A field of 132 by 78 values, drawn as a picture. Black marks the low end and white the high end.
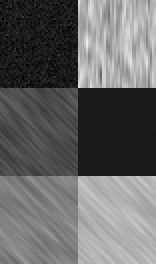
The table splits into 3 rows of 2 panels. Panel 1,1: very low, fine-grained, faint in contrast. Panel 1,2: high, streaked downward. Panel 2,1: low, slanting down to the right, faint in contrast. Panel 2,2: very low, flat. Panel 3,1: middling, slanting down to the right, faint in contrast. Panel 3,2: high, slanting down to the right, faint in contrast.
